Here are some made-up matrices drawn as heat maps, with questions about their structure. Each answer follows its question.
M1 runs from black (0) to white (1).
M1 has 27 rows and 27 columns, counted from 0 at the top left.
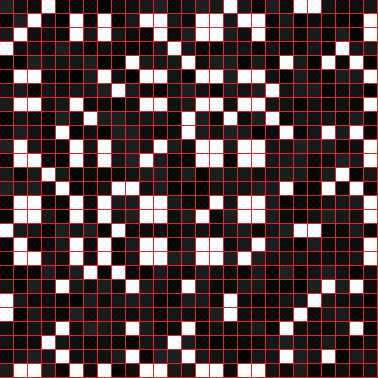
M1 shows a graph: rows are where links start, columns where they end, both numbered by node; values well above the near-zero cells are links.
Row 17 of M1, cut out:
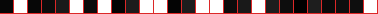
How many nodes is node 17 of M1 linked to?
9
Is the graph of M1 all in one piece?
no
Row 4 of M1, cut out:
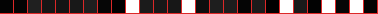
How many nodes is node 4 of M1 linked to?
5
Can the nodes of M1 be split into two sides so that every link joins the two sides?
no
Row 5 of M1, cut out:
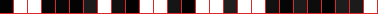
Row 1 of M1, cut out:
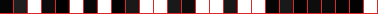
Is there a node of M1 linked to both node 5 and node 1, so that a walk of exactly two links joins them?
yes
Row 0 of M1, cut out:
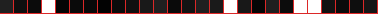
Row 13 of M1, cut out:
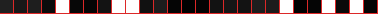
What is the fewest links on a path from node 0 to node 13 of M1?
3
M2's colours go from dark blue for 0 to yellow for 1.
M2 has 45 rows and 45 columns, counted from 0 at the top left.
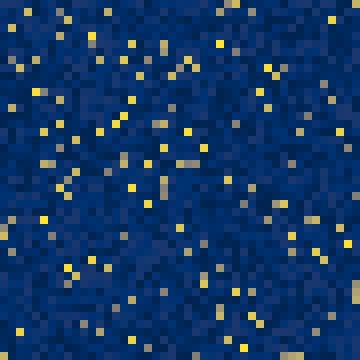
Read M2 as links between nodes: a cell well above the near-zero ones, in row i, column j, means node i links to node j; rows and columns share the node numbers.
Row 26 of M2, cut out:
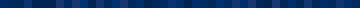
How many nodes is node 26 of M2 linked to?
0
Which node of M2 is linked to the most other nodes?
node 20
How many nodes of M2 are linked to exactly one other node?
4
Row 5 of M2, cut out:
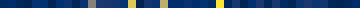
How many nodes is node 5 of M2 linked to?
4
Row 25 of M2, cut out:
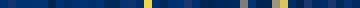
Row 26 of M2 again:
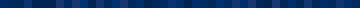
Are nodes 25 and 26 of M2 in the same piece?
no
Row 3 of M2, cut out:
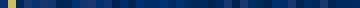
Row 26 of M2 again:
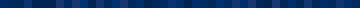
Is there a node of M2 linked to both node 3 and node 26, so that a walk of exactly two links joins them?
no
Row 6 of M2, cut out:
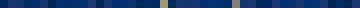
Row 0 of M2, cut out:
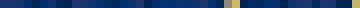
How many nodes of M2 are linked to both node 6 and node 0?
1
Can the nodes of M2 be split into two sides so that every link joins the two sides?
yes
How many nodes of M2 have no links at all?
1
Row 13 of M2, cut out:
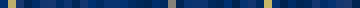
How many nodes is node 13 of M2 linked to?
3
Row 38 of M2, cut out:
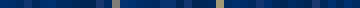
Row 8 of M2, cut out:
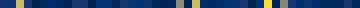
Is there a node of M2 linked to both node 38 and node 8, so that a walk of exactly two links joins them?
no
